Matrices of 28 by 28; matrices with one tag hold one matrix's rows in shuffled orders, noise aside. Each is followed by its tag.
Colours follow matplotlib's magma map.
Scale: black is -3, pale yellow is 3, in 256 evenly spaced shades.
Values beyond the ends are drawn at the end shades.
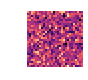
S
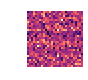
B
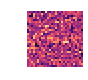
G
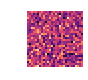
S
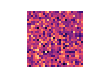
S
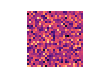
B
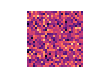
B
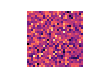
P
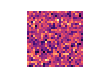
G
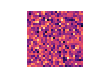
S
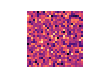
P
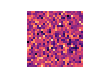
P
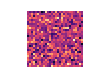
G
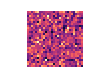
S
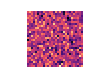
P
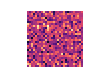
B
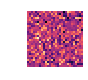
S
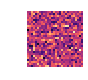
G
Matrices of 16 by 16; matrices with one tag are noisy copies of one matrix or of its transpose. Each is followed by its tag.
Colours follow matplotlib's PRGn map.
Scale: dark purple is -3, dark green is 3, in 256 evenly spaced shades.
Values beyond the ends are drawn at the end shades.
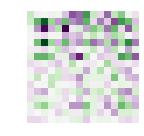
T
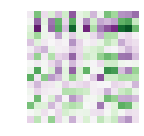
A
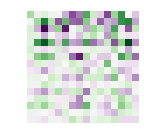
T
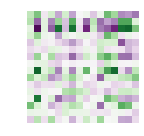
A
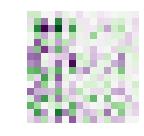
T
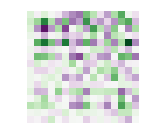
T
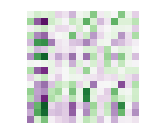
A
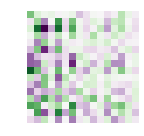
T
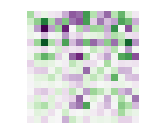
T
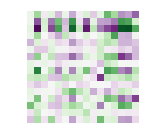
A
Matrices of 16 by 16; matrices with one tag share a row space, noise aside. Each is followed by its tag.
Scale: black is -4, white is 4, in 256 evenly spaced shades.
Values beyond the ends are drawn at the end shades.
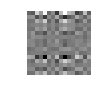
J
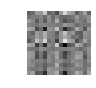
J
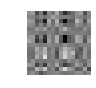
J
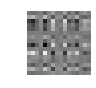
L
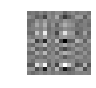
J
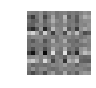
L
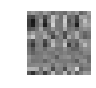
L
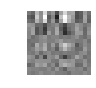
J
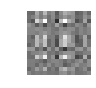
J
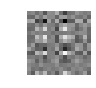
J
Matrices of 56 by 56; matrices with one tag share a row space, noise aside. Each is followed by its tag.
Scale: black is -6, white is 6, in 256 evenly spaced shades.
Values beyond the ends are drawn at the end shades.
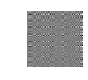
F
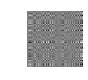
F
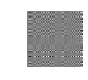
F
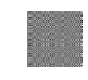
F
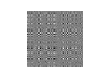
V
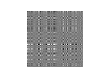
V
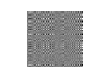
F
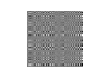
F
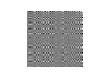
F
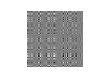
V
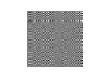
F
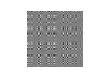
V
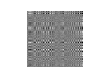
F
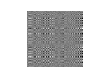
F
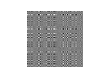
V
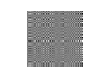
F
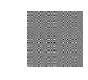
V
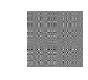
V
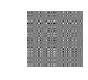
V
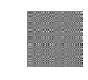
F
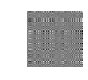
F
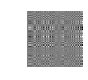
F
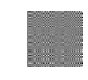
F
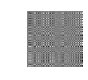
F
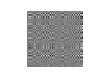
F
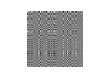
V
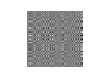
F
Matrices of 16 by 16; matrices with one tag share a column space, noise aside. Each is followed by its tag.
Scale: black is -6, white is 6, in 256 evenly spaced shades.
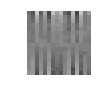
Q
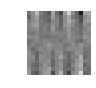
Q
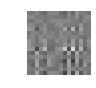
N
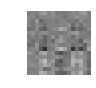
N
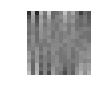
Q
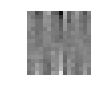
Q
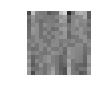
Q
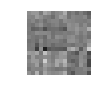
N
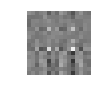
N
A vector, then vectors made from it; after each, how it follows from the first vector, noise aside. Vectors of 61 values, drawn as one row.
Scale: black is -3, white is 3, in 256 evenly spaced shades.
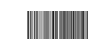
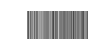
shrunk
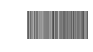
shrunk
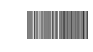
partly zeroed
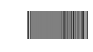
partly zeroed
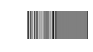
partly zeroed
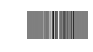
partly zeroed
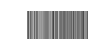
shrunk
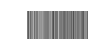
shrunk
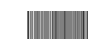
partly zeroed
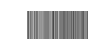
shrunk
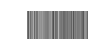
shrunk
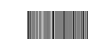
partly zeroed
